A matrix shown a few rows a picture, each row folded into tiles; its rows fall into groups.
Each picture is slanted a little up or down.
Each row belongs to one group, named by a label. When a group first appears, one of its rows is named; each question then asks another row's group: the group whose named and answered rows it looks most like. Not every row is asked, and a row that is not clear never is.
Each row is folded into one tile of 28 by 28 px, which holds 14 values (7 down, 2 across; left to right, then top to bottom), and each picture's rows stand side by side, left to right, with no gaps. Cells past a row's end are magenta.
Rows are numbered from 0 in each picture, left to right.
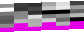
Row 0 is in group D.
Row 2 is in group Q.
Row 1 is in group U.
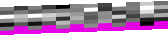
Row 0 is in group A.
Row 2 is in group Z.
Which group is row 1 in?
A
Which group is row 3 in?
D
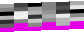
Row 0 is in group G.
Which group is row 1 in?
Z
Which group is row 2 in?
U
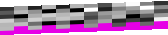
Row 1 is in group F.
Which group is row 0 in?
U
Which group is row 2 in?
F
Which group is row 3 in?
D
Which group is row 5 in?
D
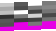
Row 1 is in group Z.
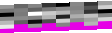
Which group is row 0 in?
Q
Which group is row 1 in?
A
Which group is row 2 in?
Z
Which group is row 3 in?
U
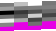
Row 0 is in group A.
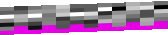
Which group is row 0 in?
A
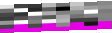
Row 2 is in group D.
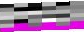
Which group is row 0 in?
F
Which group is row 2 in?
Z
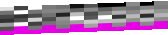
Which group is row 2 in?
G
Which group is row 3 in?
G
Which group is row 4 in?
Z
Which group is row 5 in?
Z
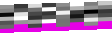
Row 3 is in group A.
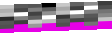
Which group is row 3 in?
D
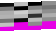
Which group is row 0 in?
F
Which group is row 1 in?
Z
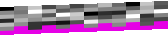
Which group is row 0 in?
Z
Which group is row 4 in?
G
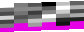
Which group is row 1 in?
G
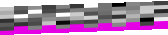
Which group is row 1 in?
D
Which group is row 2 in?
A
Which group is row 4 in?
Z
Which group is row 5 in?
D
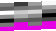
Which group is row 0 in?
A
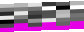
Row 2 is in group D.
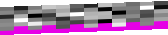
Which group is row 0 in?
G
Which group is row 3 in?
F
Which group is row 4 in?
Q
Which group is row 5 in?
D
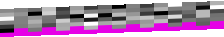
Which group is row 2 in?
U
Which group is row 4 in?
Z
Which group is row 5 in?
U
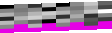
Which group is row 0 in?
Z
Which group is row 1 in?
F
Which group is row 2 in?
Z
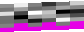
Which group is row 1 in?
A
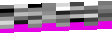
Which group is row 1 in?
Z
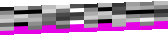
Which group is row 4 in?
U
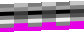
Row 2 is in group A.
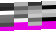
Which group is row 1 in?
F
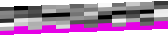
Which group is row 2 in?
Q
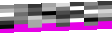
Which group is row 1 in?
U
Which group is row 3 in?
A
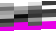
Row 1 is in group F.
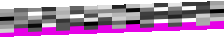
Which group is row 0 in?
Q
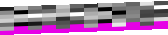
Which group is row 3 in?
F
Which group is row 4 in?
Q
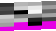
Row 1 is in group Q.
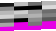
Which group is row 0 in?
F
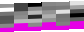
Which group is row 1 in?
Z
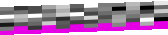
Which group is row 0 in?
A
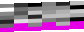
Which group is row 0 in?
D
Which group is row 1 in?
Z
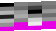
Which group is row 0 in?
Z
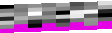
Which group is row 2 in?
G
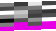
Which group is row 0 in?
A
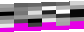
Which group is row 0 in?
Q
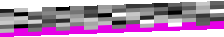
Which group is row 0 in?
F
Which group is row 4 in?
A
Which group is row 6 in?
Q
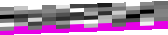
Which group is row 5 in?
Q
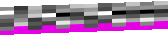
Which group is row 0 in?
D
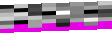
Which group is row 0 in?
F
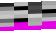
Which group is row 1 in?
U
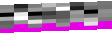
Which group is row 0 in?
G
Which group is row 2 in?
D
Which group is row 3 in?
Q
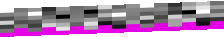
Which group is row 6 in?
U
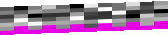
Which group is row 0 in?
G
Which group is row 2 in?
G
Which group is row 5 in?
U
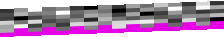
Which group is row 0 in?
U
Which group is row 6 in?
D
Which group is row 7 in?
Q
